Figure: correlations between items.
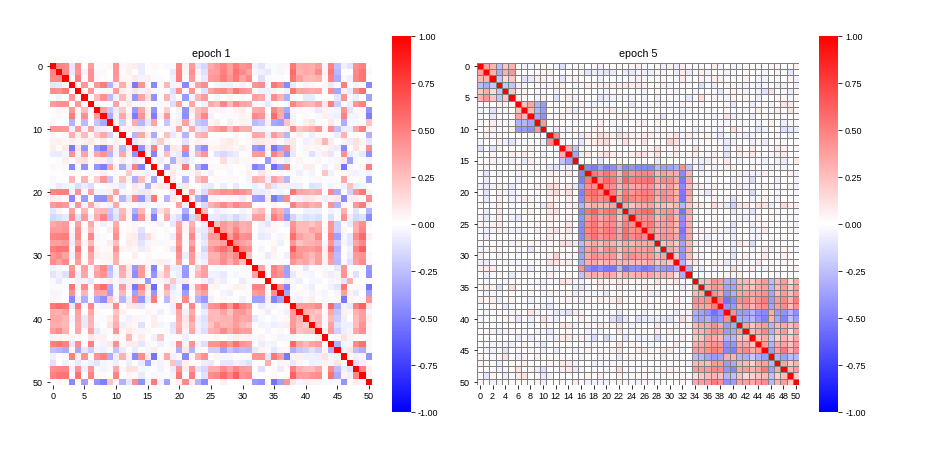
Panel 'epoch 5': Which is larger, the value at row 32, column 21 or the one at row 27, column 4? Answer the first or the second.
the second
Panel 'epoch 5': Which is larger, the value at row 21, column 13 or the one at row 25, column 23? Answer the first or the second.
the second
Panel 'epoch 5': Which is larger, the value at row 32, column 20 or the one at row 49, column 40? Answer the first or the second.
the second
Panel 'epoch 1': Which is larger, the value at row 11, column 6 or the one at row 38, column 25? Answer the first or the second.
the second
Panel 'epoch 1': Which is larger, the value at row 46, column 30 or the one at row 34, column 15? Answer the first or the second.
the first
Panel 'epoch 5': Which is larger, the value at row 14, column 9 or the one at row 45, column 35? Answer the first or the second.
the second
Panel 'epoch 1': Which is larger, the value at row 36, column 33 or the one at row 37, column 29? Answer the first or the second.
the first
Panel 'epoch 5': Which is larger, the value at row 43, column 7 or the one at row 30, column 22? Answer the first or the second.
the second
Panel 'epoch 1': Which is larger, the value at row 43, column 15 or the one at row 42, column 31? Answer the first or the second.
the second
